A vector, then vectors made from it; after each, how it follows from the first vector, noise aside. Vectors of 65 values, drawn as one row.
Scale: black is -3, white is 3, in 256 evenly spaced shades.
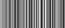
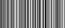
negated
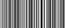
copied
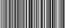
copied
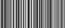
wrapped around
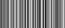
negated
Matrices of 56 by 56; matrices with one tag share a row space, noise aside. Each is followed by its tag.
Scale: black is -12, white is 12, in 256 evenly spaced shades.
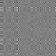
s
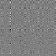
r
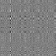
r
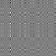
r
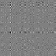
r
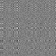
s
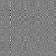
r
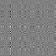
r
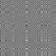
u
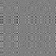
s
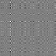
r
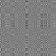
u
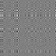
s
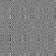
r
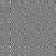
r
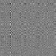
r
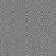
u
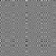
u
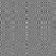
u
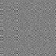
s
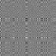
u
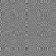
u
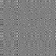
s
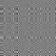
s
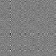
r
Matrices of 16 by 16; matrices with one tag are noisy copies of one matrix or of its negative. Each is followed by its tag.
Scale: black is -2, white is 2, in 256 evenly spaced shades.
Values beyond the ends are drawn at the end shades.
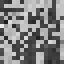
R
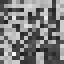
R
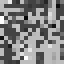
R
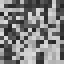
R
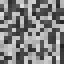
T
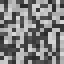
T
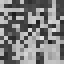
R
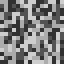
T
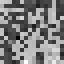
R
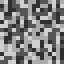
T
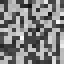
T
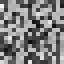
T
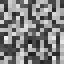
T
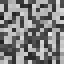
T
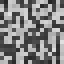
T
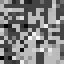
R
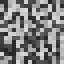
T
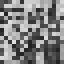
R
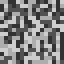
T
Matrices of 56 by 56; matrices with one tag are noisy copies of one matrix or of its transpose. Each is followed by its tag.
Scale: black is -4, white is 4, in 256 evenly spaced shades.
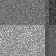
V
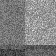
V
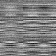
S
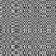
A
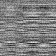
S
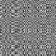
A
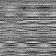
S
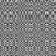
A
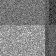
V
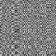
A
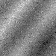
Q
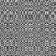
A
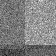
V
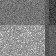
V
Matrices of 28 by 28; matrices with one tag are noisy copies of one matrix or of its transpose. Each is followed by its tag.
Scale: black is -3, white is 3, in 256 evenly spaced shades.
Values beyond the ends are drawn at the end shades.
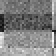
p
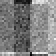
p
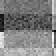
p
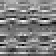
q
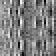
q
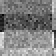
p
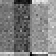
p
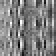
q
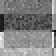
p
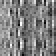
q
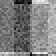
p
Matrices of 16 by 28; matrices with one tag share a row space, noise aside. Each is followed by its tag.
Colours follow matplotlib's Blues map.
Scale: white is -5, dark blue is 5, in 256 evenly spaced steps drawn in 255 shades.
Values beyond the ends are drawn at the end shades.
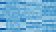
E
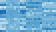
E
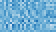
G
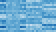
E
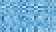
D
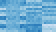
E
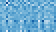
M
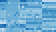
E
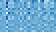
M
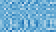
G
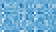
D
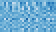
G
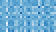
M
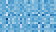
M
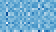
M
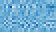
G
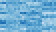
E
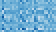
D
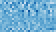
G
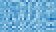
G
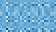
M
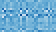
D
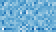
D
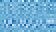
G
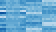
E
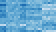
E
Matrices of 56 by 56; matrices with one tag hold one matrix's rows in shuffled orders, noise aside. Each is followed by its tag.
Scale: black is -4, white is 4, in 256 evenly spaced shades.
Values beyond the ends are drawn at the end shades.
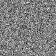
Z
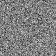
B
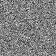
Z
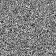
Z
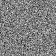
B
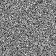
B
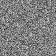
B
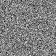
B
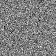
B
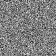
Z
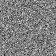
B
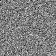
B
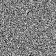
B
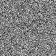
B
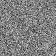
B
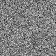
B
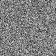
B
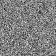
B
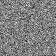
Z
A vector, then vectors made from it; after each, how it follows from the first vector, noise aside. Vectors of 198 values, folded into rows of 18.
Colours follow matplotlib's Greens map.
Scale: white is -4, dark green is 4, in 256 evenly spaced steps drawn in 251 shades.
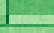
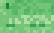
partly zeroed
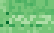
partly zeroed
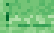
partly zeroed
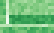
negated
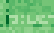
partly zeroed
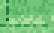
partly zeroed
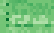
partly zeroed
